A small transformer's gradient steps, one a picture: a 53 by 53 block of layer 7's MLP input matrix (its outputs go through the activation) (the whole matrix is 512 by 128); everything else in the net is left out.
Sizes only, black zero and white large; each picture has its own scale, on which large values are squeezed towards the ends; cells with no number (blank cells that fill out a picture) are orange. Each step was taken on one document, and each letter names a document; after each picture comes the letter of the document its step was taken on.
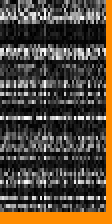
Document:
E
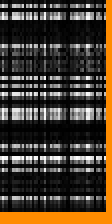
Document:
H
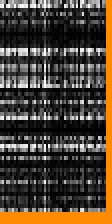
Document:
E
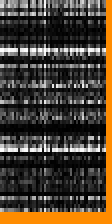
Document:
E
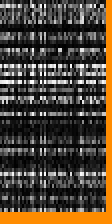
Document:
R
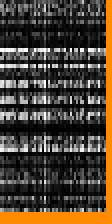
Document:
E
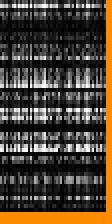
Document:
H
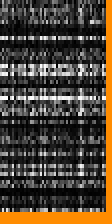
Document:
R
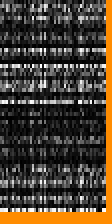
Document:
R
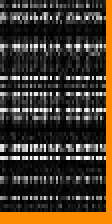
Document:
H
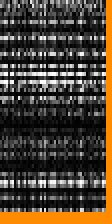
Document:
R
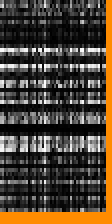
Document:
E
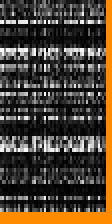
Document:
E
